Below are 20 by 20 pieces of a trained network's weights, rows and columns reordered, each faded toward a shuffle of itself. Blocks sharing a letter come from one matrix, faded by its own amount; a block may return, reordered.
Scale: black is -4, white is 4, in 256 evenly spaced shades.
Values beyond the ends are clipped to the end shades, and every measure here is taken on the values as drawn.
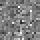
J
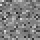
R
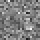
J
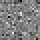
J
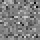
R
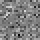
R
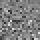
R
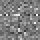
J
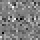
R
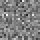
J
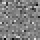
R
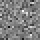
J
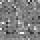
R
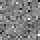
J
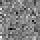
J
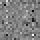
J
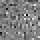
R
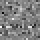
R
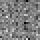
J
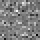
R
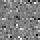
R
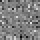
R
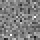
J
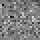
R
